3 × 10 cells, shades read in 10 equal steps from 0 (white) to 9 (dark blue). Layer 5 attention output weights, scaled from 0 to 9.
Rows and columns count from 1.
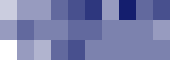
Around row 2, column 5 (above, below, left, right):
7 7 5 6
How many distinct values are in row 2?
3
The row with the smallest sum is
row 3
